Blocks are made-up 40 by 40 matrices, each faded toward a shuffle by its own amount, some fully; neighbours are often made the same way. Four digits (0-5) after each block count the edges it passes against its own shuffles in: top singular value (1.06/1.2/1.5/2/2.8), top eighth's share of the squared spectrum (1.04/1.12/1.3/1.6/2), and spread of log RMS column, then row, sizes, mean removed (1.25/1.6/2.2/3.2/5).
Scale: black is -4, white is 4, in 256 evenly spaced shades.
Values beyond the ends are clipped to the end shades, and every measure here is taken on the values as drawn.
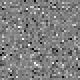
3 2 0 0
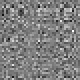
4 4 3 2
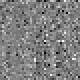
3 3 1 1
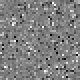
1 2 0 0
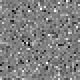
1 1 0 0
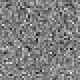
2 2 1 0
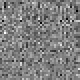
3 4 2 2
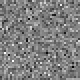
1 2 0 0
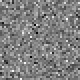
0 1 0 0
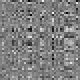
4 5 3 3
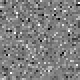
0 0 0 0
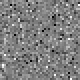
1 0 0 0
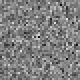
2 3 1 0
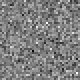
0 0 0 0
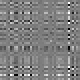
5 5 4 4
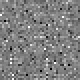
2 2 0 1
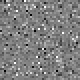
2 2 1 0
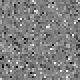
2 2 0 0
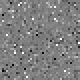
0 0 0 0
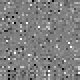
3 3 0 1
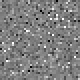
1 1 0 0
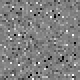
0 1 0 0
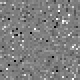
0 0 0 0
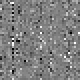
2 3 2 1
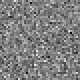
1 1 0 0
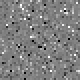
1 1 0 0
